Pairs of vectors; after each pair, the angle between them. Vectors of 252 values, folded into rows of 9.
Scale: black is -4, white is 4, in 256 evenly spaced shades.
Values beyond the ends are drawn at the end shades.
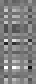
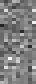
partly aligned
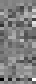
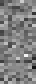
partly aligned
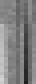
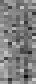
partly aligned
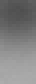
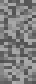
orthogonal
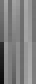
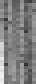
nearly opposite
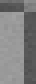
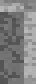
nearly opposite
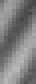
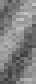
nearly opposite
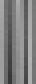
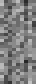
partly aligned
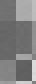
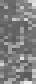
partly aligned
